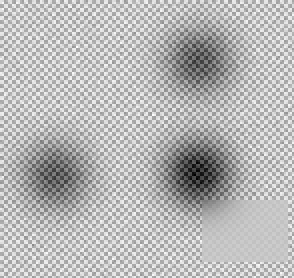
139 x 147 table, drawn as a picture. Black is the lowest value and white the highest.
Lone odd cells: none. Mirror symmetry: none. Odd rows or columns: none. Dips: three. Odd patch: calmer, in the bottom right. Average level on the scale: 70%. Ninth with the highest average: top left. Calmest part: bottom right. Slope: none.
